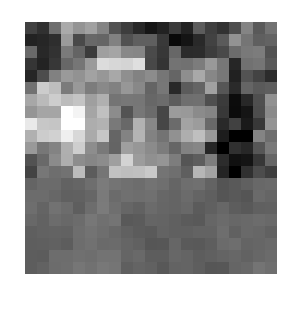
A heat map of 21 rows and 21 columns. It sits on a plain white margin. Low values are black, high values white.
The middle left is the ninth with the highest average. The ninth with the lowest average is the middle right. The texture is blotchy. A horizontal seam about 60% of the way down splits the table, and the bottom part is calmer.
